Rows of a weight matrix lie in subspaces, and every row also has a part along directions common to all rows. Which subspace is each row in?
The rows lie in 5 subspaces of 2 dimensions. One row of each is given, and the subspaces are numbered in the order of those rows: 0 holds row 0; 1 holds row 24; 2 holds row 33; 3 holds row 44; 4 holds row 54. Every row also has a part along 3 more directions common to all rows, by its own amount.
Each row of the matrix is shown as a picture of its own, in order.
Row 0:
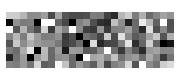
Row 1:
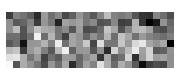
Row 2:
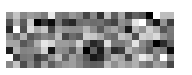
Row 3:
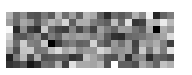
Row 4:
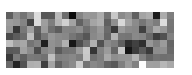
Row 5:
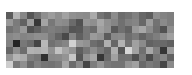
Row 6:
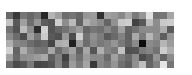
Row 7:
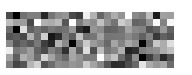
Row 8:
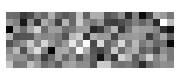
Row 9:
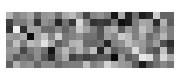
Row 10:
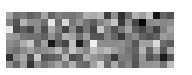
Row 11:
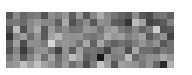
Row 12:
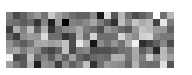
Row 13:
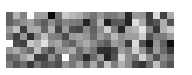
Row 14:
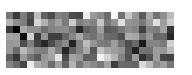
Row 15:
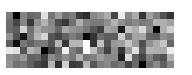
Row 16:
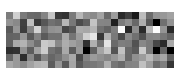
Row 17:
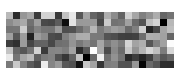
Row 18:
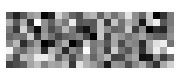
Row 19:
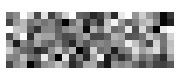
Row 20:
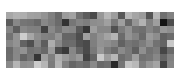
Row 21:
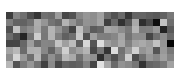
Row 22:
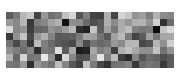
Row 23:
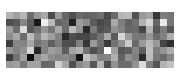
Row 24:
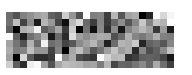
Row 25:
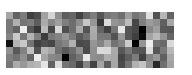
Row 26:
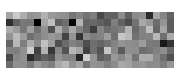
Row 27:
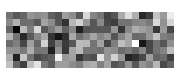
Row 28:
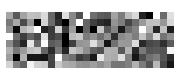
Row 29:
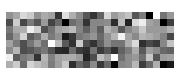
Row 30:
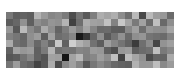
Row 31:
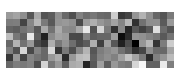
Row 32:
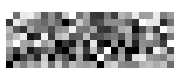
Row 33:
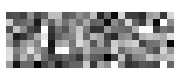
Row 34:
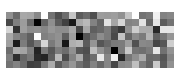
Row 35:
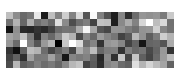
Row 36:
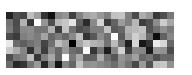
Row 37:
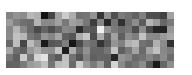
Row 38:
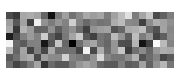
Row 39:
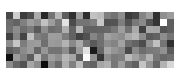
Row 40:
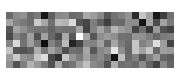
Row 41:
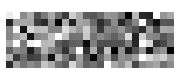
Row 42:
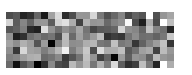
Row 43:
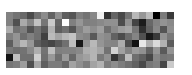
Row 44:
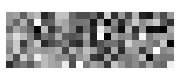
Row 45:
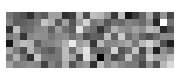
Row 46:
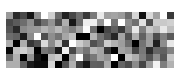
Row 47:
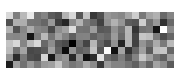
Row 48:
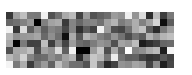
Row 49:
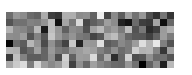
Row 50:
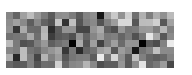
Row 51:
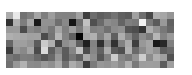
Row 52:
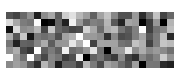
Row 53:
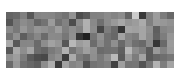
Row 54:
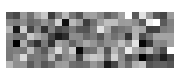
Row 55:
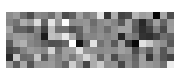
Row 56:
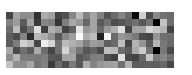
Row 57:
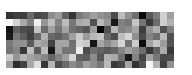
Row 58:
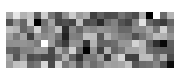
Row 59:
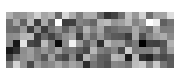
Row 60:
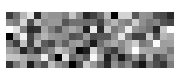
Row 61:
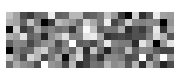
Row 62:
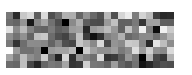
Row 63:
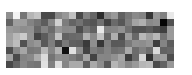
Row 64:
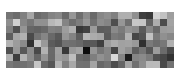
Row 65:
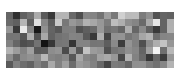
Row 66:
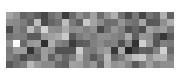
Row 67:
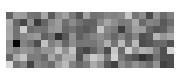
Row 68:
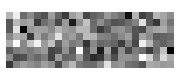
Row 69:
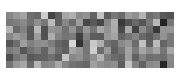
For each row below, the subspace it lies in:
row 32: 4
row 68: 4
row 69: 2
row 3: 2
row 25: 0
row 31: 1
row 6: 2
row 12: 2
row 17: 0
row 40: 3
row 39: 0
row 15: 3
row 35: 4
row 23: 0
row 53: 3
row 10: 2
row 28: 1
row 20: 2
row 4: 0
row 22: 1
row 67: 4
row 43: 2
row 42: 2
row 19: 1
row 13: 0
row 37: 3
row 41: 4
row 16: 3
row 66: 4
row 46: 3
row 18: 3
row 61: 0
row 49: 2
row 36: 0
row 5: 4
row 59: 4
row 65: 3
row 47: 4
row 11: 2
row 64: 1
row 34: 3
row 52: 0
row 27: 1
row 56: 3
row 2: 2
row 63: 3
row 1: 4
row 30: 3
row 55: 2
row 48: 4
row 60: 1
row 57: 1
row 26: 0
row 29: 2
